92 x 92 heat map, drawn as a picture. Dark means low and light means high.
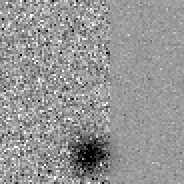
Ninth with the lowest average: bottom middle. Histogram: skewed, a long tail of low values. Mirror symmetry: none. Stripes: none. Seam: vertical, 60% of the way across, the right part calmer. Average level on the scale: 60%. Dips: one, in the bottom middle.
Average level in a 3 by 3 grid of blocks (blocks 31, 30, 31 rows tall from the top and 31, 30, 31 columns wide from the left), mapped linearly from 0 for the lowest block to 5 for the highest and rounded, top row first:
555
555
505
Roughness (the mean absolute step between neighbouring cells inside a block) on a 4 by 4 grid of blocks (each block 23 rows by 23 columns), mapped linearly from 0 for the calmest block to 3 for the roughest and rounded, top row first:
3 3 1 0 / 3 3 1 0 / 3 3 1 0 / 3 3 1 0
